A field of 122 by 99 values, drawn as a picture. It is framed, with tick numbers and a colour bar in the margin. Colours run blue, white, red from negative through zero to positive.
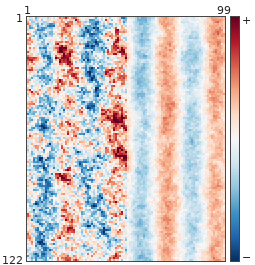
Average level on the scale: 50%. Stripes: upright, repeating 4 times. Seam: vertical, 50% of the way across, the right part calmer.
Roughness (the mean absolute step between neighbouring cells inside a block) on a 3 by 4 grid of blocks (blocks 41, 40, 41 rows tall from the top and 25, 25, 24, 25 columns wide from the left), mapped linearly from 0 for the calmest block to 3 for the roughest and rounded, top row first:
3300 | 3300 | 3300
